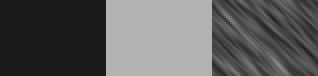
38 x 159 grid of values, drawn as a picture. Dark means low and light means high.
The table splits into one row of 3 panels. Panel 1,1: very low, flat. Panel 1,2: high, flat. Panel 1,3: low, slanting down to the right.
